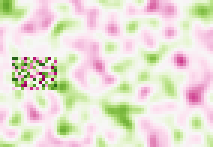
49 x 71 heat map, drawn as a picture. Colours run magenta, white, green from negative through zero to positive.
Values change most from cell to cell in the middle left. The halves do not mirror each other. There is no overall slope. In the middle left lies a patch that is rougher than the rest. The texture is blotchy.
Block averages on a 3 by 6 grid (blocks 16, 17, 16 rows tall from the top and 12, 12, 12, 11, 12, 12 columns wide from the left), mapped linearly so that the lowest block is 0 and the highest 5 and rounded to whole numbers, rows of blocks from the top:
321213
341340
323512
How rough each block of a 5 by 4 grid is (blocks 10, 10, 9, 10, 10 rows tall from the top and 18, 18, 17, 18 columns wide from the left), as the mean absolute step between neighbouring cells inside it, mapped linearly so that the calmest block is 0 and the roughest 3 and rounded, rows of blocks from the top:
0 0 0 0
0 0 0 0
3 0 0 0
0 0 0 0
0 0 0 0
